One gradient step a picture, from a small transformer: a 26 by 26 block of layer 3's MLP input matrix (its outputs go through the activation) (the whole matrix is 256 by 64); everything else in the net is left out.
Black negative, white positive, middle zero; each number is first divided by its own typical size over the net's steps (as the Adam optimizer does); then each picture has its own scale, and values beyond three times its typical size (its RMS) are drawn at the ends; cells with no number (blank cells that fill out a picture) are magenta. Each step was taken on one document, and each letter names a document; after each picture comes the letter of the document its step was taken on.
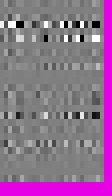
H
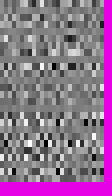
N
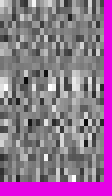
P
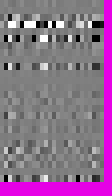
H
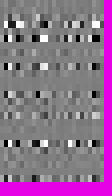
H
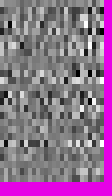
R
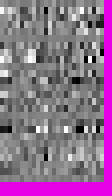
R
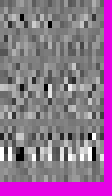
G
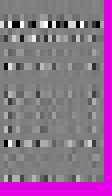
H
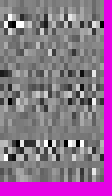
G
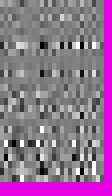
G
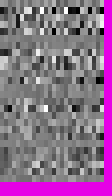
R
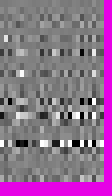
G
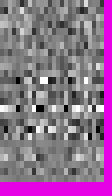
R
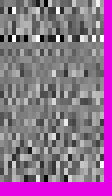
N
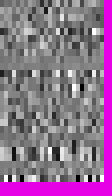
P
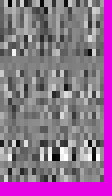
P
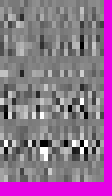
G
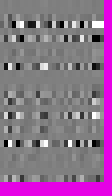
H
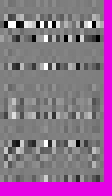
H
